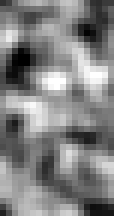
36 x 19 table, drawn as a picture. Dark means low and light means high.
There are no lone odd cells. There is no seam. The halves do not mirror each other. No regular stripes run through it. On average the colour sits 50% of the way up the scale.
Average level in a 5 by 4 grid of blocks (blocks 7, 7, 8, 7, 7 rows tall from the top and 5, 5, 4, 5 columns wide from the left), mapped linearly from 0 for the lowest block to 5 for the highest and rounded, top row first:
3 3 3 0
0 3 5 4
3 5 3 3
2 2 3 2
4 3 2 1
